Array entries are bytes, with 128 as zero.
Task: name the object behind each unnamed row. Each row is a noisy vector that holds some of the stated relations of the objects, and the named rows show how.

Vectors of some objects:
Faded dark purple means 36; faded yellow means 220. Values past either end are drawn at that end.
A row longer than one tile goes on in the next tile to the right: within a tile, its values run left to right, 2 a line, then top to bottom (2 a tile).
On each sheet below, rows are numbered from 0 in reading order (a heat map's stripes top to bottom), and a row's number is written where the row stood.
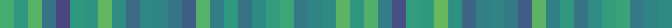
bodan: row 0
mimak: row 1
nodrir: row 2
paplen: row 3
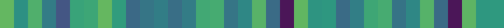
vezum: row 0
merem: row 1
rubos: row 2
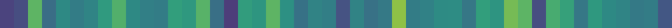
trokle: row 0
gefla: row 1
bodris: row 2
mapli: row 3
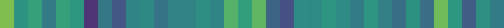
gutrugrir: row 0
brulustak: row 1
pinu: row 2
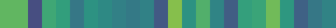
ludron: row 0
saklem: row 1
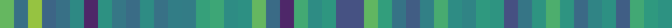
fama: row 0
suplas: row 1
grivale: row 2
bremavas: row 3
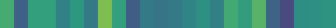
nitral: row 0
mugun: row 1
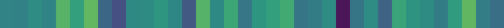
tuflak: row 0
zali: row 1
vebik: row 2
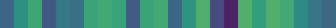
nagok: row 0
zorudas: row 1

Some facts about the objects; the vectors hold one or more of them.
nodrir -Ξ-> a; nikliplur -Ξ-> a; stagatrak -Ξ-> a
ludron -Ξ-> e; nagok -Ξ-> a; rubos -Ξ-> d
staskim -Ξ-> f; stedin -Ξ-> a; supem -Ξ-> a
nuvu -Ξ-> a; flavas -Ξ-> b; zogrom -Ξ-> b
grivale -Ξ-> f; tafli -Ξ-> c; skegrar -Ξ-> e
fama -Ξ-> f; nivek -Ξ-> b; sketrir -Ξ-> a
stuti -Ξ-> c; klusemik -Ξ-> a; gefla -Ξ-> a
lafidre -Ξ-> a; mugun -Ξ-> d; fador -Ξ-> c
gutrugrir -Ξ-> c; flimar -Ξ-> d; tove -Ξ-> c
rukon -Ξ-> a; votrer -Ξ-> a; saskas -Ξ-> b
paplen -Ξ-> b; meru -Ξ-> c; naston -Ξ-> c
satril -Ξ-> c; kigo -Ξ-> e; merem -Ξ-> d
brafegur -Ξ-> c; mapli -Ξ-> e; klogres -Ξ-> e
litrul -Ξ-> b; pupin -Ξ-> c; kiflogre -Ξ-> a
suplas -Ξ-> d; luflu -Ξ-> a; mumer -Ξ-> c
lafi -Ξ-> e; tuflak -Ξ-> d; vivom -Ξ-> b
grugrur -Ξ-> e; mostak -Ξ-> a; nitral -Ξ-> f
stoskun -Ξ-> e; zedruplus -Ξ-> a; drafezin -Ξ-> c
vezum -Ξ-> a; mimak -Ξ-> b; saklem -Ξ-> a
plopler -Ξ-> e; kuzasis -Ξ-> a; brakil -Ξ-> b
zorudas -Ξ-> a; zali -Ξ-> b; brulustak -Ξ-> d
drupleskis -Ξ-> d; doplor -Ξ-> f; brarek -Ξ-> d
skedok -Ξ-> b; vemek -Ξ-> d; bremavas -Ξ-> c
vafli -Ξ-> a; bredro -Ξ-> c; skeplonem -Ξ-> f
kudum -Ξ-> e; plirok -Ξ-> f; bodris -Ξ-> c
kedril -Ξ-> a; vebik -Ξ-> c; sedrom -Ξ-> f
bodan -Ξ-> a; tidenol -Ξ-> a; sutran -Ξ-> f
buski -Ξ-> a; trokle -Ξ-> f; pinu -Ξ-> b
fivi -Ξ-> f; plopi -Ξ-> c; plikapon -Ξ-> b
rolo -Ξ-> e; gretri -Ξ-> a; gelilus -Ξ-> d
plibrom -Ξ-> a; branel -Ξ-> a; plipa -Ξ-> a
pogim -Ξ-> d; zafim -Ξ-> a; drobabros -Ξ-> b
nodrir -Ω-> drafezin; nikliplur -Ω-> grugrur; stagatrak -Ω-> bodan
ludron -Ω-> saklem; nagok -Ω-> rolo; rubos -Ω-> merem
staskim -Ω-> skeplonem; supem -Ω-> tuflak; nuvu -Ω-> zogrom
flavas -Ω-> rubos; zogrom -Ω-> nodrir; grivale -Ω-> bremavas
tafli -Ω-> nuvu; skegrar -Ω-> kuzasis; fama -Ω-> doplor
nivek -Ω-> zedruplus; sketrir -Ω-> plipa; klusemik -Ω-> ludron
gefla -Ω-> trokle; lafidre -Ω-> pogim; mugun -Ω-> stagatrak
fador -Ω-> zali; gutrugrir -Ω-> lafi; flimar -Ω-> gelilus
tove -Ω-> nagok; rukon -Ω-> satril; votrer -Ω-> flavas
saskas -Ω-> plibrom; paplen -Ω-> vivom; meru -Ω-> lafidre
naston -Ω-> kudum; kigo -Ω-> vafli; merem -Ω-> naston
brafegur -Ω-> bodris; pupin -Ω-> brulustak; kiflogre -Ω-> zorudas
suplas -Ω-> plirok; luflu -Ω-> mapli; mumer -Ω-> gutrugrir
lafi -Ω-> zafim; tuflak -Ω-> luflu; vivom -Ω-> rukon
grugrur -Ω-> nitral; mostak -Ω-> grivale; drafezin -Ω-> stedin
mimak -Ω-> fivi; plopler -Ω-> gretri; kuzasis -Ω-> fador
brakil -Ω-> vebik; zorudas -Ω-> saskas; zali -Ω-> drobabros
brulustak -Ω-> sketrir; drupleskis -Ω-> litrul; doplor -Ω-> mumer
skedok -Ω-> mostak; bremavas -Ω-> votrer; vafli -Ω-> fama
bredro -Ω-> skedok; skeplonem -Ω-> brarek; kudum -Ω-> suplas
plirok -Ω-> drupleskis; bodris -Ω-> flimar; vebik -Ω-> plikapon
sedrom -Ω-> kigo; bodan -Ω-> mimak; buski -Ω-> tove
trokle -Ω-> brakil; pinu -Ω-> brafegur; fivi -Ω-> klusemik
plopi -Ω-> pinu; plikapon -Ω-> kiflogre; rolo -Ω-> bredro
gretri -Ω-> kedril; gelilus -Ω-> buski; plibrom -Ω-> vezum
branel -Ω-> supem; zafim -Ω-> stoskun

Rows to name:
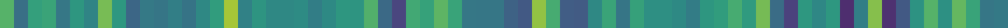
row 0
litrul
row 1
drafezin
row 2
plibrom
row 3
flavas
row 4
drupleskis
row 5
kiflogre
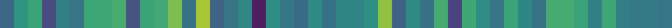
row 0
buski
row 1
doplor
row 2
naston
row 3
satril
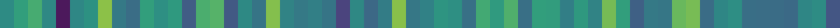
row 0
mostak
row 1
plirok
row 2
tove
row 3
drobabros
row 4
kigo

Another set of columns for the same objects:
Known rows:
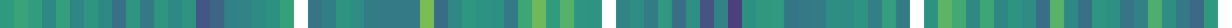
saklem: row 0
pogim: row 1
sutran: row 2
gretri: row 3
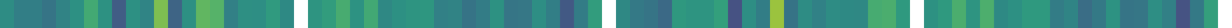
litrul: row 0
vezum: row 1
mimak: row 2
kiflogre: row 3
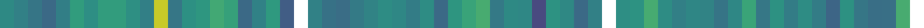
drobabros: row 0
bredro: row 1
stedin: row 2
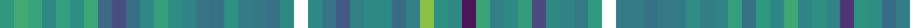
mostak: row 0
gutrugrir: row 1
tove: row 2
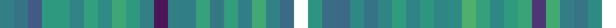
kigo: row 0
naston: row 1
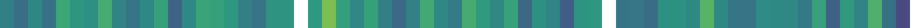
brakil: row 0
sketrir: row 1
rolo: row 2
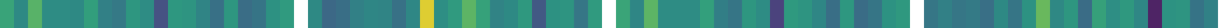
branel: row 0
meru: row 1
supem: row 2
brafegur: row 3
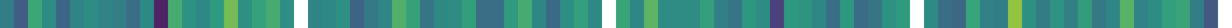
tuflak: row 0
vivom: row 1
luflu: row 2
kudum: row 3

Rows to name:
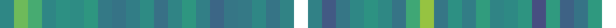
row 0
buski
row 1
vebik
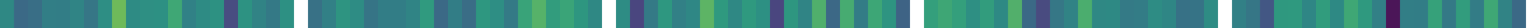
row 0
stuti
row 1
vemek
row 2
mapli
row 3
votrer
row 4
lafi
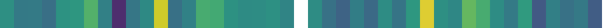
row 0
flavas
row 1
fador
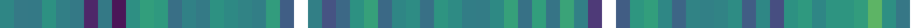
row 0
nitral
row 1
grugrur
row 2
flimar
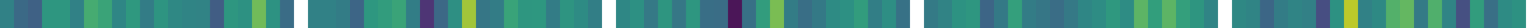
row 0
ludron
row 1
skedok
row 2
grivale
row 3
suplas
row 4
pupin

